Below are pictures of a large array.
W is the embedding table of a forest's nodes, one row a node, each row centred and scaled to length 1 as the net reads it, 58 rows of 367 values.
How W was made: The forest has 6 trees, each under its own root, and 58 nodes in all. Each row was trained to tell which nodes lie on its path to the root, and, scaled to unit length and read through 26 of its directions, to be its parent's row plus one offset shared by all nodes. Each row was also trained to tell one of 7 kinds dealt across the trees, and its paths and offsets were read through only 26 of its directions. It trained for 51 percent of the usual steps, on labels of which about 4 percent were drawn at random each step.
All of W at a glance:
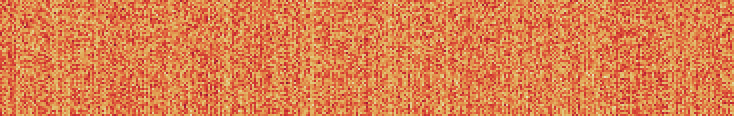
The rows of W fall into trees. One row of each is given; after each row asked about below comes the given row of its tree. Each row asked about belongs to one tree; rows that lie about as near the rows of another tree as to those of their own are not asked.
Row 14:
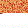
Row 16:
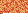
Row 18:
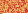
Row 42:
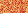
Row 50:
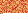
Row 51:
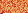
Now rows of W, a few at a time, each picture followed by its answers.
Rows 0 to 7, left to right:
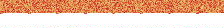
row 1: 42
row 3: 14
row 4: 42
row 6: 51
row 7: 18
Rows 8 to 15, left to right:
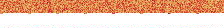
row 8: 42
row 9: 42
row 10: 18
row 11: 18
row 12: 14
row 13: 50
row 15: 51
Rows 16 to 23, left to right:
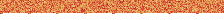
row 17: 51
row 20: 51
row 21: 18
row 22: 51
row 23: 14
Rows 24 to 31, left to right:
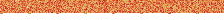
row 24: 50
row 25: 18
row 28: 51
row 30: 18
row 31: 42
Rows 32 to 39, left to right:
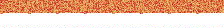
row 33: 16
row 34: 51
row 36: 42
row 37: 42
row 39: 51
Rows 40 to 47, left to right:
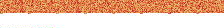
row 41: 51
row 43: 18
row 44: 42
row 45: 51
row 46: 50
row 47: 42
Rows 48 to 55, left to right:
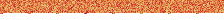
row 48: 18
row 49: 51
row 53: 42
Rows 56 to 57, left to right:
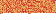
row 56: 42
